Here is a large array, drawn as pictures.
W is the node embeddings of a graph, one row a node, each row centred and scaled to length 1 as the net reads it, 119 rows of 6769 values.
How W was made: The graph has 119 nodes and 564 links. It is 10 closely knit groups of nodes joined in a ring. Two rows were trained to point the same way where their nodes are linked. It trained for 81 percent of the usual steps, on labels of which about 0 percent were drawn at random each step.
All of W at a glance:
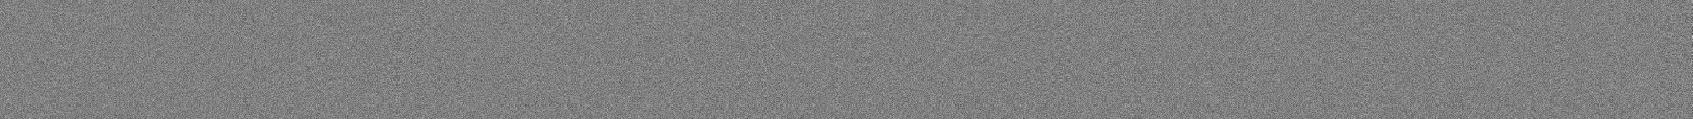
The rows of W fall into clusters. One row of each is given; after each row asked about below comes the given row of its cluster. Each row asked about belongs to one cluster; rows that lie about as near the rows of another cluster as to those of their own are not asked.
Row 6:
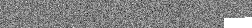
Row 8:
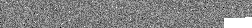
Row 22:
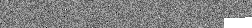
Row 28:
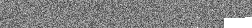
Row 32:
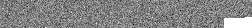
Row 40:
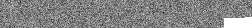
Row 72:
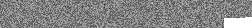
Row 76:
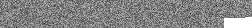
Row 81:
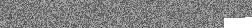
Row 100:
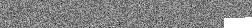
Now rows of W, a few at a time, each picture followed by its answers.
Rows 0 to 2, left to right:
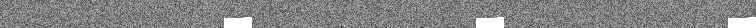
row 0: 32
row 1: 100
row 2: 32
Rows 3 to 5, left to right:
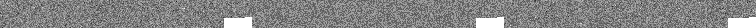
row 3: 28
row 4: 76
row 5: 22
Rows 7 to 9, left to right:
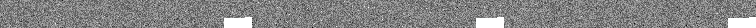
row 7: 100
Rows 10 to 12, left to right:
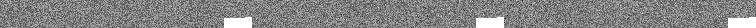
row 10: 100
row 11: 28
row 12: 8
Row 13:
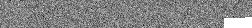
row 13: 22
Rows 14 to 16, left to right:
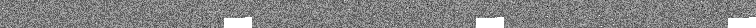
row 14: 32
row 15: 32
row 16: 22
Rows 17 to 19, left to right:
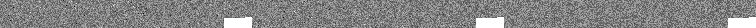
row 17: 72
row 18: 22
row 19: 22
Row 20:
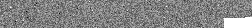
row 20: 76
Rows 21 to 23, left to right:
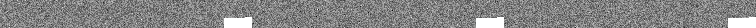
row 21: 40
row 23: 6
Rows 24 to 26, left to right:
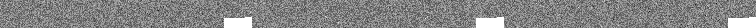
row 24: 6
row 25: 40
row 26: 72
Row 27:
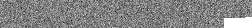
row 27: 81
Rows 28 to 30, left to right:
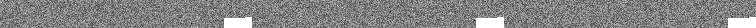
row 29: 28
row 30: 72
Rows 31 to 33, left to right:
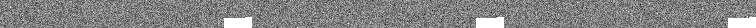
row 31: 76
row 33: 8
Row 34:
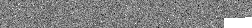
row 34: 22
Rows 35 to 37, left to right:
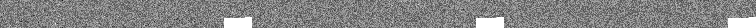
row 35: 100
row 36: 32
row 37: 40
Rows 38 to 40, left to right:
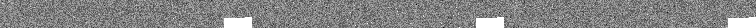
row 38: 40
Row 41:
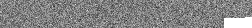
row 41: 28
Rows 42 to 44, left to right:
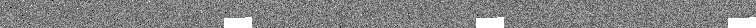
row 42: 76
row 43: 72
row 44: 32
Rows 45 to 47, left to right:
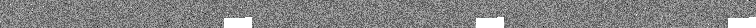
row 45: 22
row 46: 8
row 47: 28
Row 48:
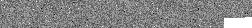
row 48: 8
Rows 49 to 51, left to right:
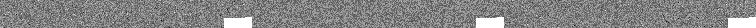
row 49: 76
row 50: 32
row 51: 28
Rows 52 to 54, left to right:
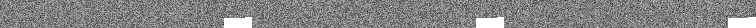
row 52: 22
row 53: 81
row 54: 32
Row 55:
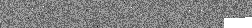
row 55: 22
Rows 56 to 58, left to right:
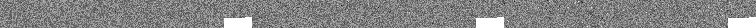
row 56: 81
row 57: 28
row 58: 72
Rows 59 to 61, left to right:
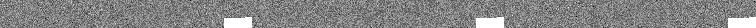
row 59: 72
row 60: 40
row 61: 72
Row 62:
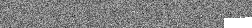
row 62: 72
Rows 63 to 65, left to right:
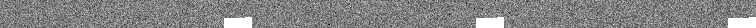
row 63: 6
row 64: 8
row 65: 22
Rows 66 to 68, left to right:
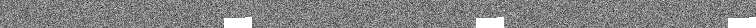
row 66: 76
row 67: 40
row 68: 76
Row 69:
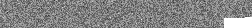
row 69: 40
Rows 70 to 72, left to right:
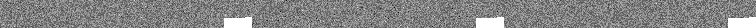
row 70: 81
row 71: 100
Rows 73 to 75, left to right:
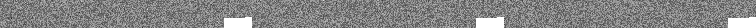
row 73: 81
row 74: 28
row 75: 8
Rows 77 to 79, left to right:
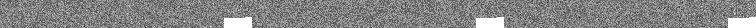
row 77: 8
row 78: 40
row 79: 76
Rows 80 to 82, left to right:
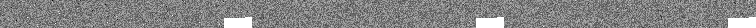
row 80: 76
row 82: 28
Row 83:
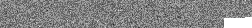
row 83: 28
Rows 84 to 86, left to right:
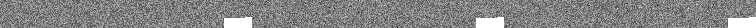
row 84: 72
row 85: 8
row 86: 28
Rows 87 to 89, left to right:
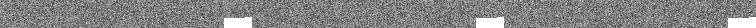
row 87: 40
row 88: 76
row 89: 22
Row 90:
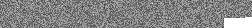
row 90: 72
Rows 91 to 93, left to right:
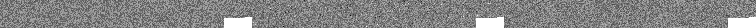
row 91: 32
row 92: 81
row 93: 28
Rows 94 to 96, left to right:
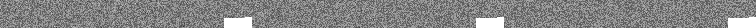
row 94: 6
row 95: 76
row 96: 100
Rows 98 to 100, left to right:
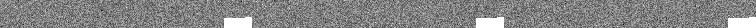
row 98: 28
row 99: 22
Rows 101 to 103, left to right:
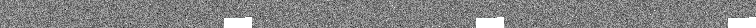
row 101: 22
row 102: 100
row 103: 72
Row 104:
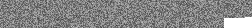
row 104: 6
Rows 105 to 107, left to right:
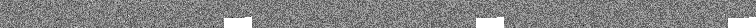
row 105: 6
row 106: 6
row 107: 72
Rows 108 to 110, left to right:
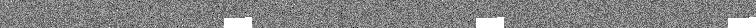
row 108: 22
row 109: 72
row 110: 81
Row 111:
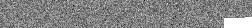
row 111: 40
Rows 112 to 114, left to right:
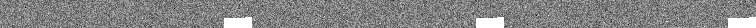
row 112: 8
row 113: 72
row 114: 28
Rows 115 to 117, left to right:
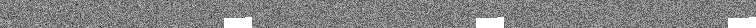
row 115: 100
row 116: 76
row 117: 100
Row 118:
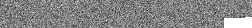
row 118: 81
